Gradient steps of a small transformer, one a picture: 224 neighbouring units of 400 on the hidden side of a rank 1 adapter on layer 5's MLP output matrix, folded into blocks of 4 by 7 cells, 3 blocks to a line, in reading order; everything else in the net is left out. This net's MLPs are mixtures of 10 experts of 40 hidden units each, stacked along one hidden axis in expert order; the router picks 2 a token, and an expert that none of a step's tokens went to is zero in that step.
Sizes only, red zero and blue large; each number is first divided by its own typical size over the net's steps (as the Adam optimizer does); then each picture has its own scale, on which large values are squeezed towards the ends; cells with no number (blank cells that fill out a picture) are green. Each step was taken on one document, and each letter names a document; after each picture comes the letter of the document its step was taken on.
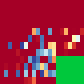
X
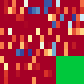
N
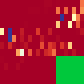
N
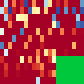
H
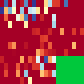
H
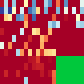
H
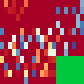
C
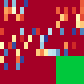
C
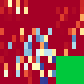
C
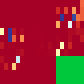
N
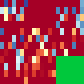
C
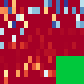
H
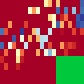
C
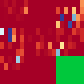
N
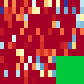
H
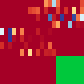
N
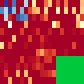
H
